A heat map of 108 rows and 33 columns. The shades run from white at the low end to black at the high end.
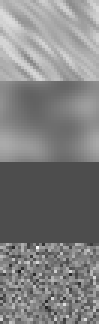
The table splits into 4 rows of 1 panel. Panel 1,1: low, slanting down to the right. Panel 2,1: middling, smooth. Panel 3,1: high, flat. Panel 4,1: middling, fine-grained, strong in contrast.
